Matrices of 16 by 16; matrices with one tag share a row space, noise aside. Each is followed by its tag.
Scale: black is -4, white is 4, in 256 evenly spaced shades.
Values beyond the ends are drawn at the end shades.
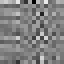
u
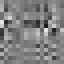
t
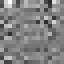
t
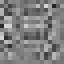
t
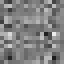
t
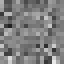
t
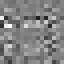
t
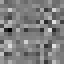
t
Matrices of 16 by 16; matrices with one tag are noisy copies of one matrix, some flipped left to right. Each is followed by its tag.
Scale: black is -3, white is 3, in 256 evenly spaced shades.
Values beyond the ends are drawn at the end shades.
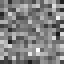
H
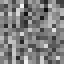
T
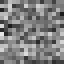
H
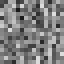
T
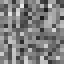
T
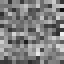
H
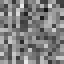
T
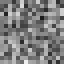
T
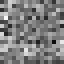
H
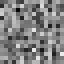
T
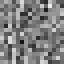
T
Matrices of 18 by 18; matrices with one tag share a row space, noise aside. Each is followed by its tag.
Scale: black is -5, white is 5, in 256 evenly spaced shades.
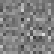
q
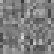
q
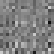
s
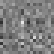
q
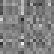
q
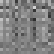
s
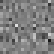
s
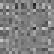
s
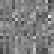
s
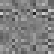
s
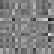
s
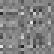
q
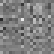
q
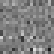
q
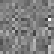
s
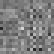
q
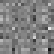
s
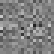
q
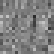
s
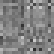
q
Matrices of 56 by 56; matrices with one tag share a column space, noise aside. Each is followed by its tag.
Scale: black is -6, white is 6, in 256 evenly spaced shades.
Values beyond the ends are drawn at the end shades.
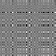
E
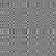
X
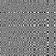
E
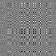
X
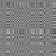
X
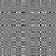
E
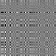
E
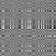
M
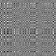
X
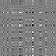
E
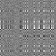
M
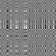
M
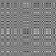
X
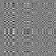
X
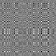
X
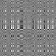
M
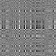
M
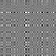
E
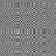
X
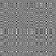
X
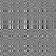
M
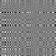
E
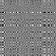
E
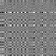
E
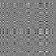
X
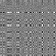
E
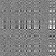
M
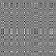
X
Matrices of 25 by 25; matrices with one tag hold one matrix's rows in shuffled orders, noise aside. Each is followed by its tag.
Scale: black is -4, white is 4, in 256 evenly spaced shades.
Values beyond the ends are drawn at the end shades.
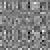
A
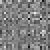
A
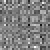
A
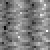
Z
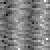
Z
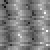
Z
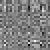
A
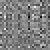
A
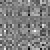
A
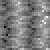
Z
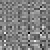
A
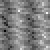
Z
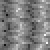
Z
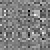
A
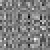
A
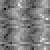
Z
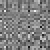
A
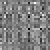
A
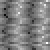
Z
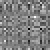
A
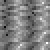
Z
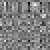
A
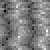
Z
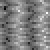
Z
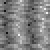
Z
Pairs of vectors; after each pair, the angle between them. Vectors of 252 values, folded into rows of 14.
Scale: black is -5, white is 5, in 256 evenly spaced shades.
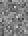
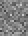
orthogonal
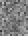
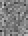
nearly parallel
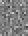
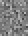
nearly parallel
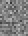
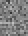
nearly opposite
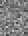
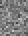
nearly parallel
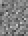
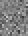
orthogonal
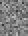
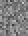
partly opposed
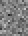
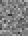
nearly parallel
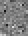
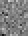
partly opposed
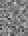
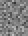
nearly opposite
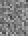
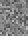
partly aligned
